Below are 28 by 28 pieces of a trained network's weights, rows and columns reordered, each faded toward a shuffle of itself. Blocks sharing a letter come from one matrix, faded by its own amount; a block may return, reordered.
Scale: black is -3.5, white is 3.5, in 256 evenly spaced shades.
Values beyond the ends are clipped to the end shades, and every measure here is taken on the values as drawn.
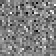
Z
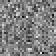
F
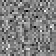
F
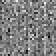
Z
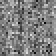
Z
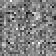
Z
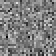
F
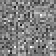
F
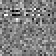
F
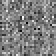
Z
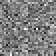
F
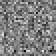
F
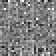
Z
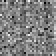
Z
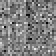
Z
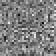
F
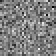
F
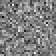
F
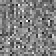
Z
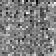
Z
